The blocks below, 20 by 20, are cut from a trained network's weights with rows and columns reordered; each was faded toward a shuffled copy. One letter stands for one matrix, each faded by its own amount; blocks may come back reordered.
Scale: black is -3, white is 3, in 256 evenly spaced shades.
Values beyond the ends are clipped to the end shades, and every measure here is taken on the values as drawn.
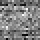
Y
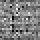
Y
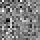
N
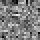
N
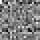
N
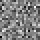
N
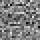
N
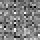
Y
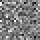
N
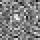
N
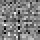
Y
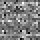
Y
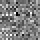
N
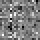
Y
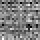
Y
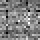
Y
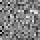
N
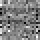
Y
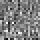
N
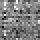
Y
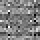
Y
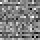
Y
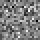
N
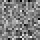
N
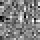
N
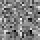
N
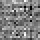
Y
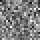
N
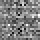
Y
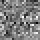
N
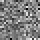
N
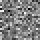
N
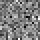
N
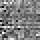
Y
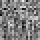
N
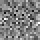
N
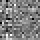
Y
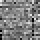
Y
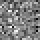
N
